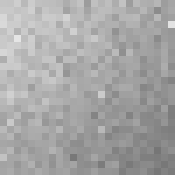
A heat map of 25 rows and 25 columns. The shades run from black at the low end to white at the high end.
The ninth with the highest average is the top left. The texture is fine-grained noise. Values rise toward the top left. The bottom right is the ninth with the lowest average.
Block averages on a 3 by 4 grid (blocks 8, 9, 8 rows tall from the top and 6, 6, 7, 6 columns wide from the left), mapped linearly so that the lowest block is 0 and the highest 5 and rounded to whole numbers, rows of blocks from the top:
5432 | 4321 | 3210
